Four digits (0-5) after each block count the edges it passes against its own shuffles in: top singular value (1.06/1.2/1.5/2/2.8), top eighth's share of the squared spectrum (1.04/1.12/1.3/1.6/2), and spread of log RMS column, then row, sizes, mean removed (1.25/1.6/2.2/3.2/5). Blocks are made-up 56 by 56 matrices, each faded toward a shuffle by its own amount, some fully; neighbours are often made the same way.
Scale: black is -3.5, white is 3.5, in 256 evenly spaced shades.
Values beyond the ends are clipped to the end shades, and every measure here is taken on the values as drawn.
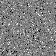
2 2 0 0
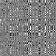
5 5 3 3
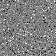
3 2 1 1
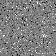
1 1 0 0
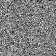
2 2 0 0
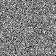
2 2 1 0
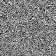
0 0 0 0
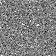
0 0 0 0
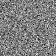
0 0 0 0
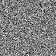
0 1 0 0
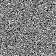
0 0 0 0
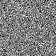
0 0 0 0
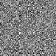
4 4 2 2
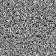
3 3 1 1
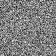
1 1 0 0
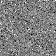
1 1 0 0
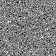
0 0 0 0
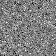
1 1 0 0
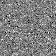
2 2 0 0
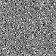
2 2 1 0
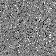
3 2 0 0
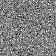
2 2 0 0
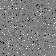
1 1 0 0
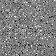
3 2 0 0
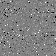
2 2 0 1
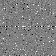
3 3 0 1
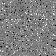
3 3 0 1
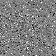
3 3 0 1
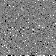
3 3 0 1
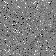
0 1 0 0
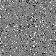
2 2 1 0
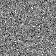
0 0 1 0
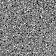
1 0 0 0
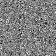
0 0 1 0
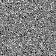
0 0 1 0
